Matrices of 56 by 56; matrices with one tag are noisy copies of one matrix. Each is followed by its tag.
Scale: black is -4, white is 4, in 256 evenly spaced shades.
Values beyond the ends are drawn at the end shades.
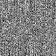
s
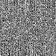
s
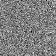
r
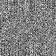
s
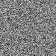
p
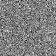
r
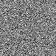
p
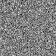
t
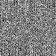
s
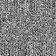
s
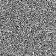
r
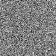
r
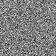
p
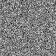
t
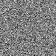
p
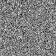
t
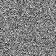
p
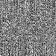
s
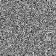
r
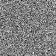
r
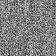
s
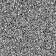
t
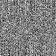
s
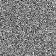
r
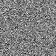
p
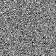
p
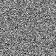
p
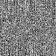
s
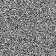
p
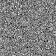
t
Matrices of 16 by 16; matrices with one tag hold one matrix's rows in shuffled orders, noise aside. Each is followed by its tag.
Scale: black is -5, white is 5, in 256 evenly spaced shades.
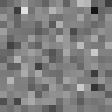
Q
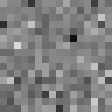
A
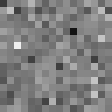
A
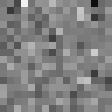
Q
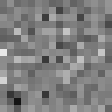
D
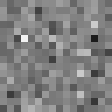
Q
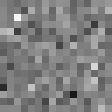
A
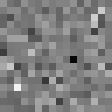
A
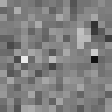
Q
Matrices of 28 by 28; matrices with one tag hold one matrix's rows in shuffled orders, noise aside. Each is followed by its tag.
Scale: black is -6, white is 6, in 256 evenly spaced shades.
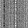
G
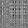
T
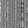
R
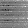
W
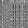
T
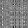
T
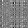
T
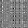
T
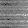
W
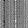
G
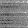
W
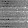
W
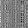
R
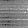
W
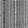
G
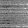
W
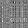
T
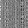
R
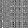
T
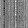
G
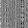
R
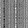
G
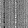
G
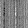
G
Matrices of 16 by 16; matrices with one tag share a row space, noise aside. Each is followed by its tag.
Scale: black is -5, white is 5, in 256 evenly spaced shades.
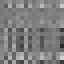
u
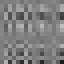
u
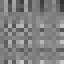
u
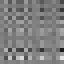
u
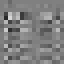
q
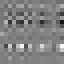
u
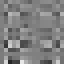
q
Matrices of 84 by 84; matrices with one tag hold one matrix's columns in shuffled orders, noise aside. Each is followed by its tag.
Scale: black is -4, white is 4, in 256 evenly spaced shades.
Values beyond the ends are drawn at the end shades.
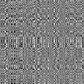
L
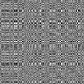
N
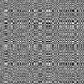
N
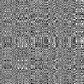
L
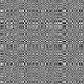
N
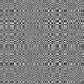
N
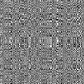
L
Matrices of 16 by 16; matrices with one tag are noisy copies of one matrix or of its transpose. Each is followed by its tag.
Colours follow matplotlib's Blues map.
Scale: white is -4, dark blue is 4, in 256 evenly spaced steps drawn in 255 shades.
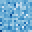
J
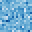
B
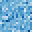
B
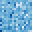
J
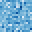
B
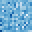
J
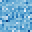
B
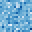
B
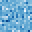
B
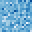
J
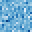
B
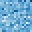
J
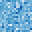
B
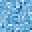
B
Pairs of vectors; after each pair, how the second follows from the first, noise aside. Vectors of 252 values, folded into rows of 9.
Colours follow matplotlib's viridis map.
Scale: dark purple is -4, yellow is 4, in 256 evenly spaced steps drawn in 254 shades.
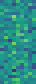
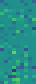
partly zeroed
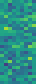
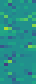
partly zeroed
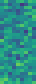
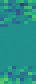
partly zeroed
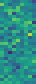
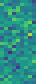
copied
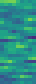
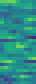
copied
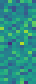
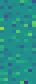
partly zeroed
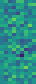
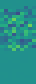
partly zeroed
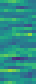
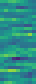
copied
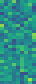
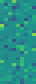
partly zeroed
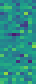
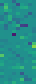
partly zeroed
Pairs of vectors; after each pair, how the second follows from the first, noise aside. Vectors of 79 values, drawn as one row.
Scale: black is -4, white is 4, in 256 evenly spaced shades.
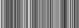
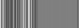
partly zeroed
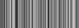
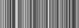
negated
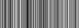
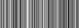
negated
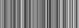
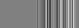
partly zeroed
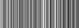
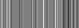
partly zeroed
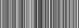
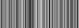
negated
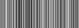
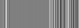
partly zeroed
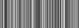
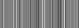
partly zeroed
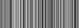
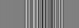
partly zeroed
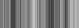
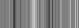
partly zeroed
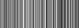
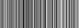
negated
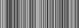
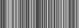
negated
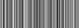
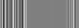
partly zeroed
